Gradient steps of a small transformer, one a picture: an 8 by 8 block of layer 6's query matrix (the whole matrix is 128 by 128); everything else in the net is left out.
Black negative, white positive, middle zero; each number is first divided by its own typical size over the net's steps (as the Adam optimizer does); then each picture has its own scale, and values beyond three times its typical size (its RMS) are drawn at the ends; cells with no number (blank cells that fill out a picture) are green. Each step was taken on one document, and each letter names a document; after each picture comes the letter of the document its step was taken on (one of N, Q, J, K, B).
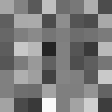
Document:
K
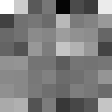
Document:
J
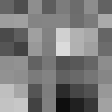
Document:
J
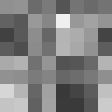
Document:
J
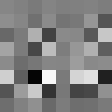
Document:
K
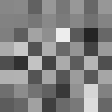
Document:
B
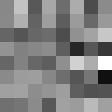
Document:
B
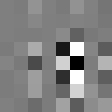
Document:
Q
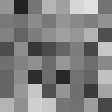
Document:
K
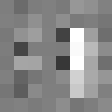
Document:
Q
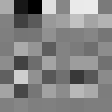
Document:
K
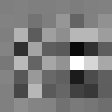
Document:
Q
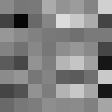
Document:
J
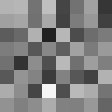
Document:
K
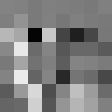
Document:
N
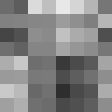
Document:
J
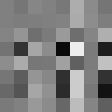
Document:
Q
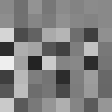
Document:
N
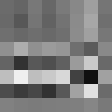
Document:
K
